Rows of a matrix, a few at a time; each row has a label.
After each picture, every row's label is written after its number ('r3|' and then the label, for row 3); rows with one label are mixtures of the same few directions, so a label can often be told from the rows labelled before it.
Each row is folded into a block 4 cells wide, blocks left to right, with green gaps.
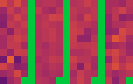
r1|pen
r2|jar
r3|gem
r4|gem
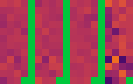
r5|pen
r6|pen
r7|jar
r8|pen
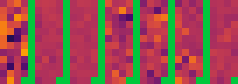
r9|gem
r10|pen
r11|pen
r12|jar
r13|jar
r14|pen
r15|gem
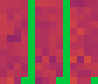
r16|gem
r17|pen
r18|pen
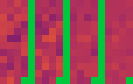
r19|gem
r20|gem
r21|gem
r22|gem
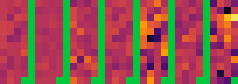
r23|gem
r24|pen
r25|pen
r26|gem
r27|gem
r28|gem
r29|jar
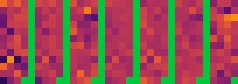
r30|pen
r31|pen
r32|jar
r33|pen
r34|pen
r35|jar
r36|jar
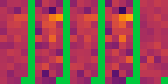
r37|jar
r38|jar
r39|jar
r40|jar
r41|pen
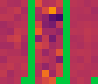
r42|gem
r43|jar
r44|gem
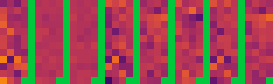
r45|pen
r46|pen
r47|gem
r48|pen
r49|jar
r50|jar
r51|pen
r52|jar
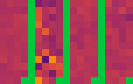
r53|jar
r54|pen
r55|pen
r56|jar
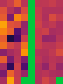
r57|gem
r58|gem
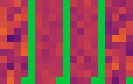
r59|gem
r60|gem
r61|pen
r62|gem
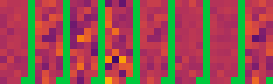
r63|pen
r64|gem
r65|gem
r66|pen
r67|gem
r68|pen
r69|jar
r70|gem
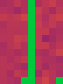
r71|jar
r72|gem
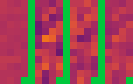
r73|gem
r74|gem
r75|gem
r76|gem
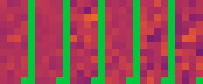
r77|gem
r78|pen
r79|jar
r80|pen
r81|gem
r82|gem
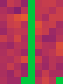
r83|jar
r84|gem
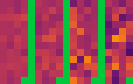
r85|jar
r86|gem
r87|pen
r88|gem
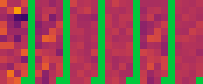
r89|jar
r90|gem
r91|jar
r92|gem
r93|gem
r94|gem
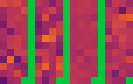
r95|pen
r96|gem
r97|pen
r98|jar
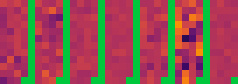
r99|pen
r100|jar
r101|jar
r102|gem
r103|gem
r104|gem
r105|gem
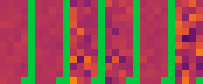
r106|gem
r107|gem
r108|pen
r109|pen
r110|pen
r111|gem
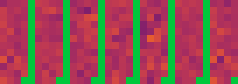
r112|pen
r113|jar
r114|jar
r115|gem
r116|gem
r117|pen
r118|pen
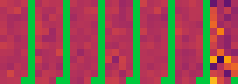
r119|jar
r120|gem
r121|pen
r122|pen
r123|jar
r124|gem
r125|pen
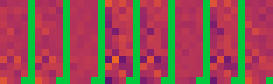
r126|pen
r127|pen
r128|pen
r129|pen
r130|pen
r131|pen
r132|pen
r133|pen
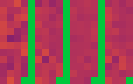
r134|gem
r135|pen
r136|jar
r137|pen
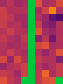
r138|pen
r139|jar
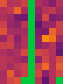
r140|jar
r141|gem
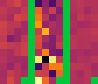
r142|gem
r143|pen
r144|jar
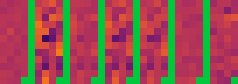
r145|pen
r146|gem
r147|gem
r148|gem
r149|gem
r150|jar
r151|jar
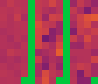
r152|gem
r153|gem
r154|jar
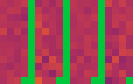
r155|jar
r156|pen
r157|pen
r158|pen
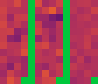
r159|gem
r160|jar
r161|pen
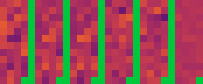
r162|gem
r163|gem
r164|gem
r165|jar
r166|jar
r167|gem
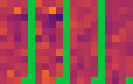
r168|jar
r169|jar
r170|gem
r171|gem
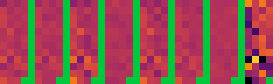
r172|pen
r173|pen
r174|pen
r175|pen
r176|pen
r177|pen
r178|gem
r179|pen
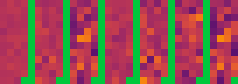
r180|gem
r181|pen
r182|gem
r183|gem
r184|pen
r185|jar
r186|gem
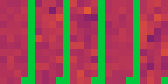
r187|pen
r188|jar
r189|jar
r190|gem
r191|gem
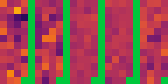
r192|jar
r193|gem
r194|jar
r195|pen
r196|gem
